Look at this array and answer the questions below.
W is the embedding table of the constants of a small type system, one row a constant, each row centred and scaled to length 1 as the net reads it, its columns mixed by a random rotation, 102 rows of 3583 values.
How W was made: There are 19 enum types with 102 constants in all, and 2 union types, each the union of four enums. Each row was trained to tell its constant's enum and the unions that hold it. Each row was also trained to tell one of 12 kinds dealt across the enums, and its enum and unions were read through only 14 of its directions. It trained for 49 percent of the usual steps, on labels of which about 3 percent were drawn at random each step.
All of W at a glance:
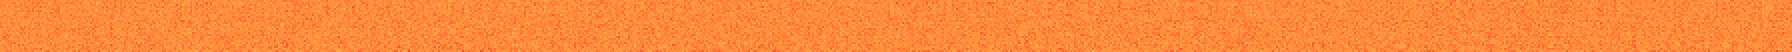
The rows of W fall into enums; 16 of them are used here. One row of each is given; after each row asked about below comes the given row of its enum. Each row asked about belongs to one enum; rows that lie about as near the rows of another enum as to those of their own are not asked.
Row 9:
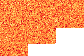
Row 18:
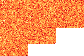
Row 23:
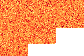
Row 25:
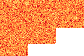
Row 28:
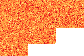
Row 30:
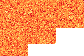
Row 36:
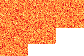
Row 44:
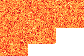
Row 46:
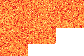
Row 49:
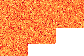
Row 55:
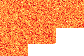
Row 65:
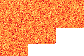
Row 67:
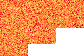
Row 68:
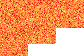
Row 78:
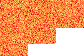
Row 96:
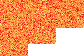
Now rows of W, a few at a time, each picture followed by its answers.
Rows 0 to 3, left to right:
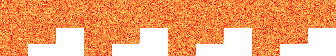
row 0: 55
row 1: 68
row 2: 96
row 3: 65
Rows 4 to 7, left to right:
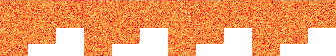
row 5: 30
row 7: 28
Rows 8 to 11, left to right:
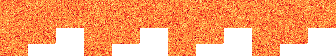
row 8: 67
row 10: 44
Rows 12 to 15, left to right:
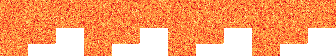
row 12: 55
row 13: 23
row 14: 55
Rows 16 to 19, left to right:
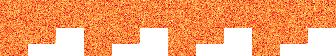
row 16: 96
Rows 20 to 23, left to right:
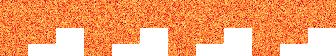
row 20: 65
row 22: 36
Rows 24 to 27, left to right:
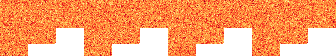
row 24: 65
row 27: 44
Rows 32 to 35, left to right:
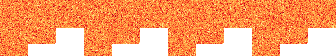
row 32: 9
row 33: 30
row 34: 55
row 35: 96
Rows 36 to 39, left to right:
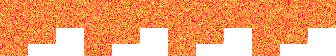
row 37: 23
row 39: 96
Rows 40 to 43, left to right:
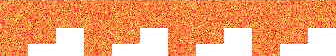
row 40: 65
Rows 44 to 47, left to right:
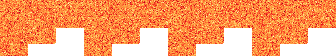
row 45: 23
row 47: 44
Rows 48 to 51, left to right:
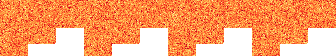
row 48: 30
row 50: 28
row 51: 44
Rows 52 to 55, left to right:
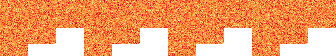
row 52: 65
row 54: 23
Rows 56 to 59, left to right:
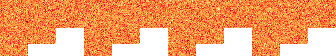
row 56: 30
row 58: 18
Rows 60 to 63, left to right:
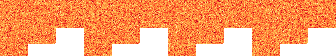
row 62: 23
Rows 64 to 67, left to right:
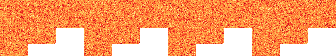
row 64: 9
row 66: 68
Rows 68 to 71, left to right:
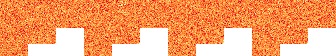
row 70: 96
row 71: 67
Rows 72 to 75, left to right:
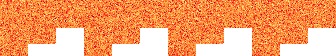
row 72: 55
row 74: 23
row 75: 67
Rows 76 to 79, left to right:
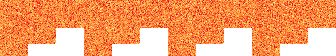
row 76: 96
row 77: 67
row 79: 55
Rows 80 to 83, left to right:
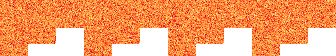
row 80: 46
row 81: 46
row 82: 44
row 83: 36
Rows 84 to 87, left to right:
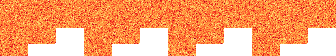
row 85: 30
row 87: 36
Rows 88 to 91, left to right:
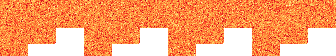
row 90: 68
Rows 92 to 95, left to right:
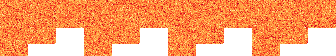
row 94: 65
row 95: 36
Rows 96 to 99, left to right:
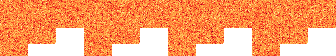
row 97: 28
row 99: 44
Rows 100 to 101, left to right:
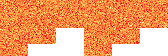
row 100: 67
